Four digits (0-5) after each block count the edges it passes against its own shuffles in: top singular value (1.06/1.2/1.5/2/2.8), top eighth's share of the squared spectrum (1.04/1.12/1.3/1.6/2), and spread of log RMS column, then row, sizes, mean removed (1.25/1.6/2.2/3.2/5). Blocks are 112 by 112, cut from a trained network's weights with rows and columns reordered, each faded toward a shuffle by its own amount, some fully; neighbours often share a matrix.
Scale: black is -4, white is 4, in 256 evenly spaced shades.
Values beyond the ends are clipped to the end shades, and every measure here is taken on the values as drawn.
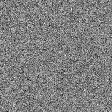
3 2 0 0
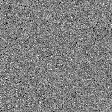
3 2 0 0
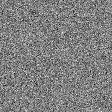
1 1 0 0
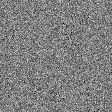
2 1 0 0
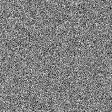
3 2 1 1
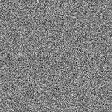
3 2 0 0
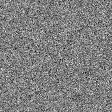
0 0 0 0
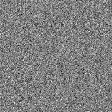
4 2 0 1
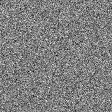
2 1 0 0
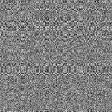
5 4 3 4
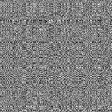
5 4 2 3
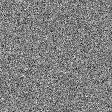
0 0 0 0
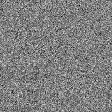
3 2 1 1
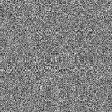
4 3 1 2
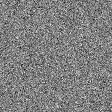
0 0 0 0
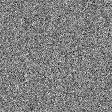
2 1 0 0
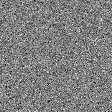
1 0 0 0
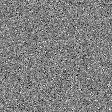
1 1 0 0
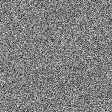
2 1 0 0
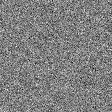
1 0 0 0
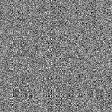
4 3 2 2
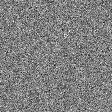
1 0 0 0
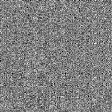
4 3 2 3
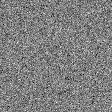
0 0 0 0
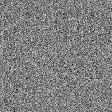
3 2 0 1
